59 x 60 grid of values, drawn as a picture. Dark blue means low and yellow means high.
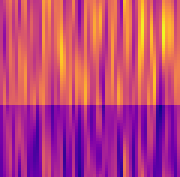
Ninth with the highest average: top right. Histogram: bell-shaped. Seam: horizontal, 60% of the way down, the top part higher. Grain: streaks running down.
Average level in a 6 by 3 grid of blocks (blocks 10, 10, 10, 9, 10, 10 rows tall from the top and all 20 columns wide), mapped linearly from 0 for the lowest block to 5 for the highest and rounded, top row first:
4 4 5
4 4 5
4 4 4
2 3 2
1 0 0
1 0 0
